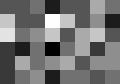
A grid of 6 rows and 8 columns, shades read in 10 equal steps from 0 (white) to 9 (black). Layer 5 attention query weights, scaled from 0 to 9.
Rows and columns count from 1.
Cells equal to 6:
11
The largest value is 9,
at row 4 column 4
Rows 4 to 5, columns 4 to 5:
9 5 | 4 3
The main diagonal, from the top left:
6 6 4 9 3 5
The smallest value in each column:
1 3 4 0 2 3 2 4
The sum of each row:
45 34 29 48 36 45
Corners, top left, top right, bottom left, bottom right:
6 5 7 5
